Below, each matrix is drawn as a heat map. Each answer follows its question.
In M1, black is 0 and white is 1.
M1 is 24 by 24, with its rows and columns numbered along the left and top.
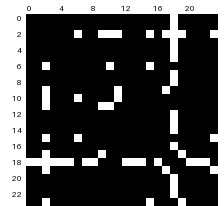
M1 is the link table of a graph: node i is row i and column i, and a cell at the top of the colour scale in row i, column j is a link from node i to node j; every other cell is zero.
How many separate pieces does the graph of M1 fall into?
1
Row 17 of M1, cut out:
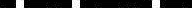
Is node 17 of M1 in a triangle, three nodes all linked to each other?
yes
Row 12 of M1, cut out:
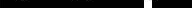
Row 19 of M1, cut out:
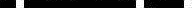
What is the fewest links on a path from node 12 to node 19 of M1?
3
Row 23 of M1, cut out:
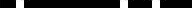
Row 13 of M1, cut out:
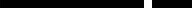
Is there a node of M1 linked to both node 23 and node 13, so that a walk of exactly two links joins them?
no
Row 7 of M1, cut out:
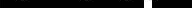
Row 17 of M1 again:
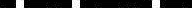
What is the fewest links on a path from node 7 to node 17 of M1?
3
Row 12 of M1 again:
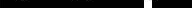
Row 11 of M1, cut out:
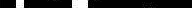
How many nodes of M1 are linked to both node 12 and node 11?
0
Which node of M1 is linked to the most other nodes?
node 18
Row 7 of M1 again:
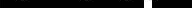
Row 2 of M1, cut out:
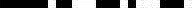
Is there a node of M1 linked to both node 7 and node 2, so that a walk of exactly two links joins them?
yes
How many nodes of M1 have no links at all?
0
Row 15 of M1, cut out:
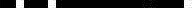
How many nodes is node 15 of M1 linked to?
3
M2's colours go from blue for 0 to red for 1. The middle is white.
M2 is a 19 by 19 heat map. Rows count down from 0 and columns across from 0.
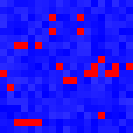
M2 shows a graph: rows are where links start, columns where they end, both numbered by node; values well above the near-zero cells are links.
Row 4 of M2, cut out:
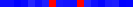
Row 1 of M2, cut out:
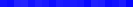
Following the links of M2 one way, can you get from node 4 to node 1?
yes
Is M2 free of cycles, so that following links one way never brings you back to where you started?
yes
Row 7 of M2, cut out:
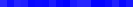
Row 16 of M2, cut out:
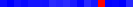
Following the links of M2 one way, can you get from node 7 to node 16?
no
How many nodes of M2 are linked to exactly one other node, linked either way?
4
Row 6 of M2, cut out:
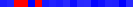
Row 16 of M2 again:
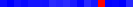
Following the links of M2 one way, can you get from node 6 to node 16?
yes
